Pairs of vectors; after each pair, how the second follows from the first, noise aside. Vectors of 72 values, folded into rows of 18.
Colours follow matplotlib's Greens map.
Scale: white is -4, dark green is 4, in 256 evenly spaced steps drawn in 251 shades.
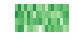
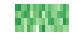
shuffled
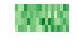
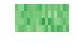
shrunk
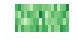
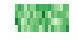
wrapped around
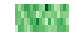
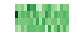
shuffled
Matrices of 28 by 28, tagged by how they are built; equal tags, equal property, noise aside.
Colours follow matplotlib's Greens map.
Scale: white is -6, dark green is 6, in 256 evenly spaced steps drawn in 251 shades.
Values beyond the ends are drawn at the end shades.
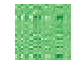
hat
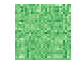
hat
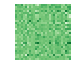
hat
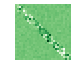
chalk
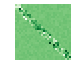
chalk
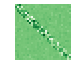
chalk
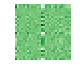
hat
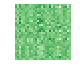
hat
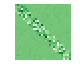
chalk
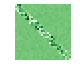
chalk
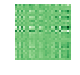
hat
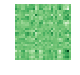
hat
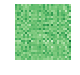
hat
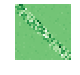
chalk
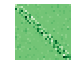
chalk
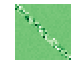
chalk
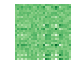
hat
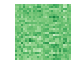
hat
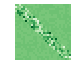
chalk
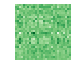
hat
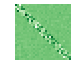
chalk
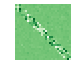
chalk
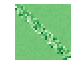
chalk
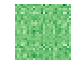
hat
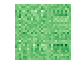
hat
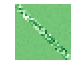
chalk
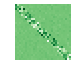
chalk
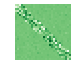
chalk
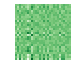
hat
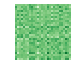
hat
